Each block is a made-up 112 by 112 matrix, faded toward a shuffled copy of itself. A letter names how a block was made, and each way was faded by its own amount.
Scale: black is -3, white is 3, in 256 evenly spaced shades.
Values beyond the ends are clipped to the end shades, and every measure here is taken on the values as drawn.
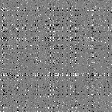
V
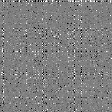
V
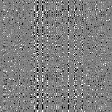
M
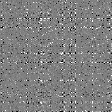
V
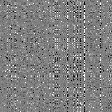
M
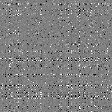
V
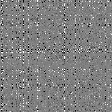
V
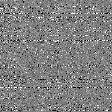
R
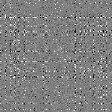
V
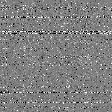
R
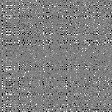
V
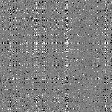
V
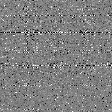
R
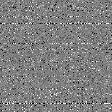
R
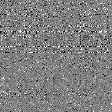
R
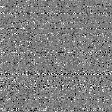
R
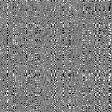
M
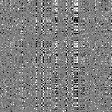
M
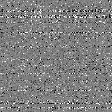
R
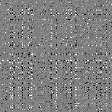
V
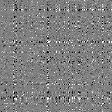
V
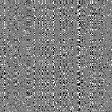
M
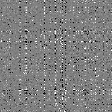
V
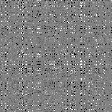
V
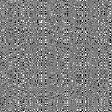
M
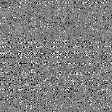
R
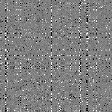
V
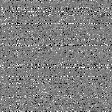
R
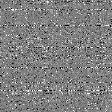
R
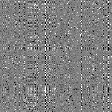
M
